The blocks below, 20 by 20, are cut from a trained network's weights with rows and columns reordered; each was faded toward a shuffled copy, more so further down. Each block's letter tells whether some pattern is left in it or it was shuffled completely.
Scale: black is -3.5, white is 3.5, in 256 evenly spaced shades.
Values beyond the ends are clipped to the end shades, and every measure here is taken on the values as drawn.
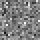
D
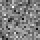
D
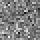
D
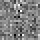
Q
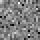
D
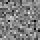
D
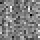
Q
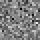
D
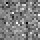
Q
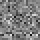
Q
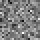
D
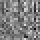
Q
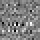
Q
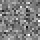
Q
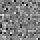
D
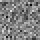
D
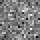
D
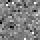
D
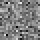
Q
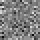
Q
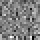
Q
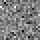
D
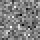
D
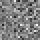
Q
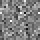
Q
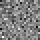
D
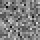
D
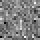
Q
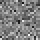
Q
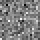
D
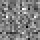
Q
